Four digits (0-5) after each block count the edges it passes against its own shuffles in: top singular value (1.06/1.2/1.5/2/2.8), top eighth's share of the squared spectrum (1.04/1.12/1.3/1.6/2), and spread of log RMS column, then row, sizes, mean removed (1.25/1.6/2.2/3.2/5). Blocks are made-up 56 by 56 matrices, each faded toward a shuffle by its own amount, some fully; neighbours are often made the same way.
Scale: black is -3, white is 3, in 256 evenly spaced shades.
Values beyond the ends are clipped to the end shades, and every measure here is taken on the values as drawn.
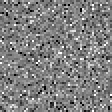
2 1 0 0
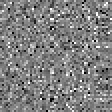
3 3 2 1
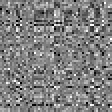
4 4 3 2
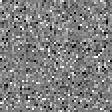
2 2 0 0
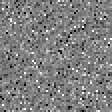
1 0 0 0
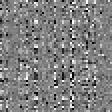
4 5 4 2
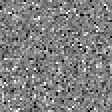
1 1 0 0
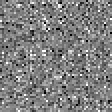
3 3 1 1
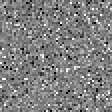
0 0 0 1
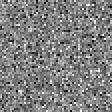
0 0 0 0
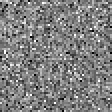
0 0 0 0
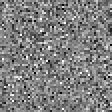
0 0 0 0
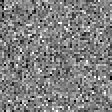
0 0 0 0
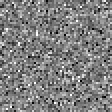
0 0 0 0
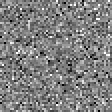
3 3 1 1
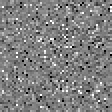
3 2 1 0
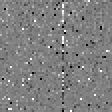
3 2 1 0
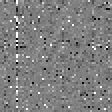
4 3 1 1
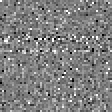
1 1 0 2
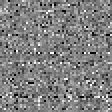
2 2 1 3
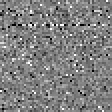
2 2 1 2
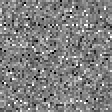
1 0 0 0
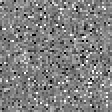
2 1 0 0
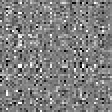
4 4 3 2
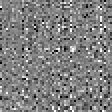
4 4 3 2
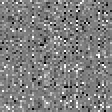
4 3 2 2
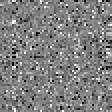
3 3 2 2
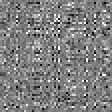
4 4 3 3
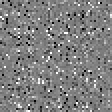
3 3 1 1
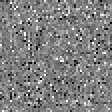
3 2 1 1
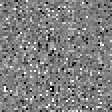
3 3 2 1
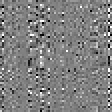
4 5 3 2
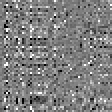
4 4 3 2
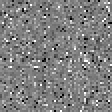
3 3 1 1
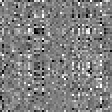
4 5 3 2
